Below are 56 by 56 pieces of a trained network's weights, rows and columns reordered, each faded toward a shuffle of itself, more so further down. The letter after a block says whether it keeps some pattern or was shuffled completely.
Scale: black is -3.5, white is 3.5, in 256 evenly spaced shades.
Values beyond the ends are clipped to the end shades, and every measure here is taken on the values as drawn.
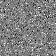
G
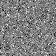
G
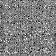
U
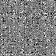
U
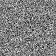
G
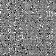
U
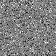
G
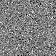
G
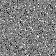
G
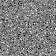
G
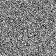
G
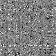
U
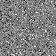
G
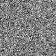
U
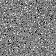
G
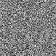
U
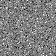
G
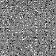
U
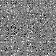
U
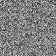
U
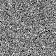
G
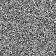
G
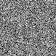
G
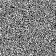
G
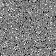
G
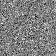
G
